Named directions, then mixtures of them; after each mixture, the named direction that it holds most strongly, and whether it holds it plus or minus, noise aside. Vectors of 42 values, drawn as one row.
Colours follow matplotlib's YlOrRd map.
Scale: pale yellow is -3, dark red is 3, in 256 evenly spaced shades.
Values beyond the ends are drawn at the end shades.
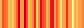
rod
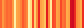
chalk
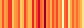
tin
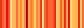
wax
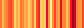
chalk, plus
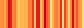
tin, plus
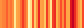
chalk, plus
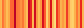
chalk, minus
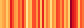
wax, minus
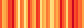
rod, minus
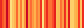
wax, plus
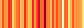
tin, plus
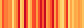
rod, plus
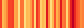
rod, minus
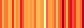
tin, minus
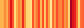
chalk, plus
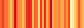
chalk, minus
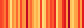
wax, plus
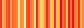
rod, minus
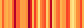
chalk, minus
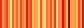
tin, minus
